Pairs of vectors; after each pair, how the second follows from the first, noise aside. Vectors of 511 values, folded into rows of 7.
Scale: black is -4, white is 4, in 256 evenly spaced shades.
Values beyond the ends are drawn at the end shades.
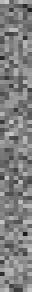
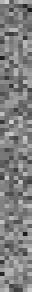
copied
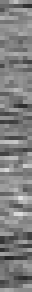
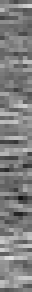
negated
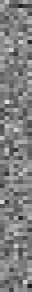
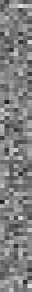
negated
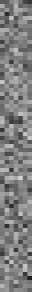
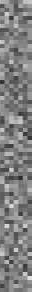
negated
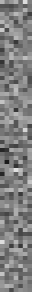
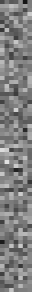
negated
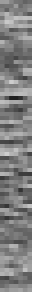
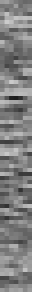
copied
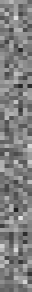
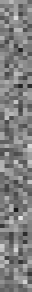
copied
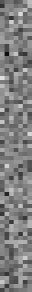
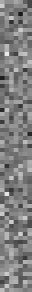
negated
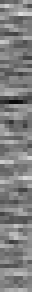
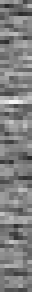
negated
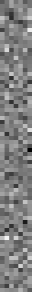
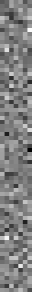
copied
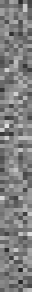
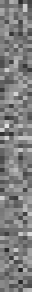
copied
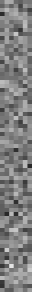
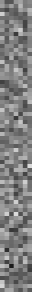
negated
